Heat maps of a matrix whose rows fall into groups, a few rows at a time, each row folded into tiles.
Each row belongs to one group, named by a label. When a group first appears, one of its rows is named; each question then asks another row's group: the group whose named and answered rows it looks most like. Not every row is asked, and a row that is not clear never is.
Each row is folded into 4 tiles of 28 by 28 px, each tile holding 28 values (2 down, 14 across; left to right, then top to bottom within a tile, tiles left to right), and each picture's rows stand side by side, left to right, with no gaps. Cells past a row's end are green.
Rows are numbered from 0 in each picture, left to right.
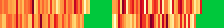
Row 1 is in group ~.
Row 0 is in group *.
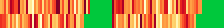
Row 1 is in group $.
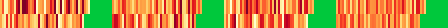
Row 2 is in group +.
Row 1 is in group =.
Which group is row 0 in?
+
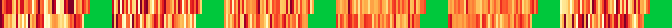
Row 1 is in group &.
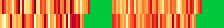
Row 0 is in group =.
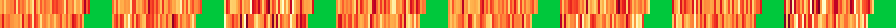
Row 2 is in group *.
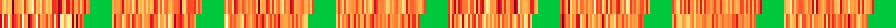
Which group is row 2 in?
~
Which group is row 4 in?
&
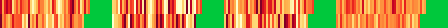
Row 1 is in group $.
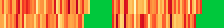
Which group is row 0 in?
+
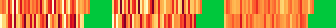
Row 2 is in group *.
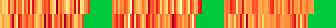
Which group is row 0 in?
$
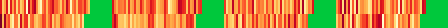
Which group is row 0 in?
&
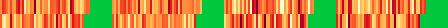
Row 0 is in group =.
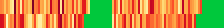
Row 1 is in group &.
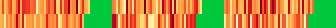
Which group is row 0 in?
+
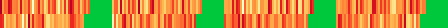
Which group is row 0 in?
$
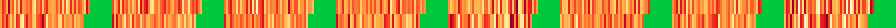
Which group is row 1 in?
&
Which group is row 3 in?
=
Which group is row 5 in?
$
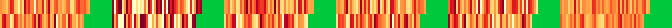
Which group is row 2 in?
+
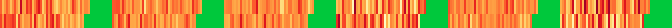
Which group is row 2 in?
*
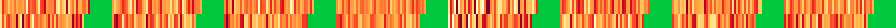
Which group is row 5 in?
=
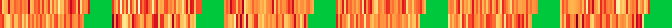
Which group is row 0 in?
$
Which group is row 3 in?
&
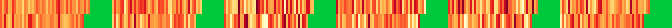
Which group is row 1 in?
+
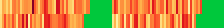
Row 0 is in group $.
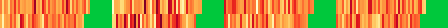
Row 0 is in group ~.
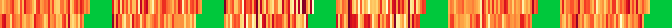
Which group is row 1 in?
&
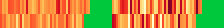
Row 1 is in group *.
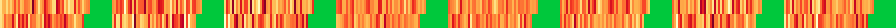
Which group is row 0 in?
$
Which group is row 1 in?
+
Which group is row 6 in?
*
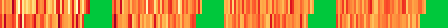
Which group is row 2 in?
~
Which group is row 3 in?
&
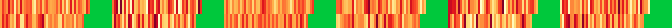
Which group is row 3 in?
*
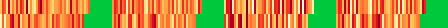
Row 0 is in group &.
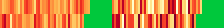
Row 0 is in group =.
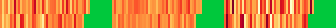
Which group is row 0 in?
~
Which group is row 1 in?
+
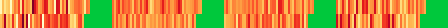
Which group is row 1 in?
&
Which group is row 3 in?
=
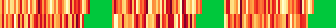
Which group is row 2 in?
*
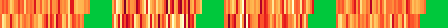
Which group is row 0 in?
=
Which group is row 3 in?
=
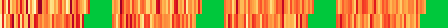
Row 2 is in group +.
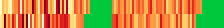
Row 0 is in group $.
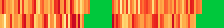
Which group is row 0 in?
=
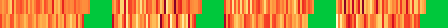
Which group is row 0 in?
=
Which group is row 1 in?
=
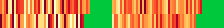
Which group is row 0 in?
=
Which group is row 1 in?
$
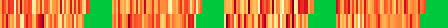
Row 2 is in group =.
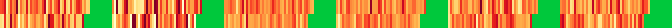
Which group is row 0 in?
*
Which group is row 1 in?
~
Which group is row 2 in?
+
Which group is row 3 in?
~
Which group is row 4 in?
$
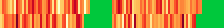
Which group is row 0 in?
*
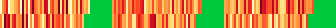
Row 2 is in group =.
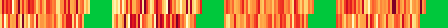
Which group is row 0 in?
+
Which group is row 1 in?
$
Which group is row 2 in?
=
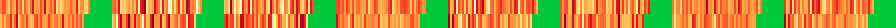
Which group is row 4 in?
&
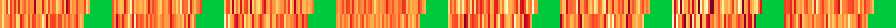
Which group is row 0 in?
~
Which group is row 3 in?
&
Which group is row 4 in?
*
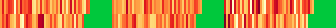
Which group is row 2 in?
&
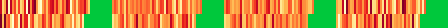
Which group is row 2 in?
*
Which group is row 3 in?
~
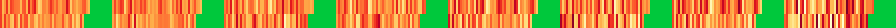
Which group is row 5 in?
=
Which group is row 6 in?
&
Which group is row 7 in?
=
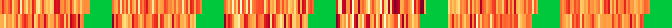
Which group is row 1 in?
&
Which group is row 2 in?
&
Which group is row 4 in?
$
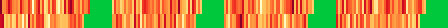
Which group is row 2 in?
+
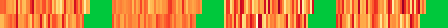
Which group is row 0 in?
*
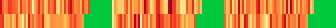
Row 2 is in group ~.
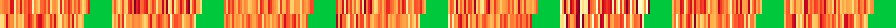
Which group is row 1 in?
+
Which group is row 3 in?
&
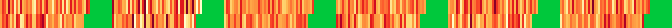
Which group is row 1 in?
*
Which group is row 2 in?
*
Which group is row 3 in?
=
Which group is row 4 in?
+
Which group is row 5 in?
$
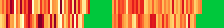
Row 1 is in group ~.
